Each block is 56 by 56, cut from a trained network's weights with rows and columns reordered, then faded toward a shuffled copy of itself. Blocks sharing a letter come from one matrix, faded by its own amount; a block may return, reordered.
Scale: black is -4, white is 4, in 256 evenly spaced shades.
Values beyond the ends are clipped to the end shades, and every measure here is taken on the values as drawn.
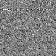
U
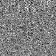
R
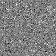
R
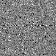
U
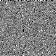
U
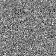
R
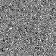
R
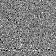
U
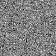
R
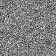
R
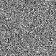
R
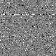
U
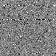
U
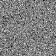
R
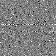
U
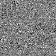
R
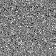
R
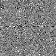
U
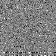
U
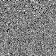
R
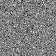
R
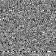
U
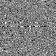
U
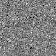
R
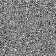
R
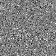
R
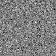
R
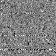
U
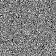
R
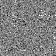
U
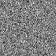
R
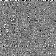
U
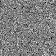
R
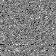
U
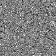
R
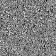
R
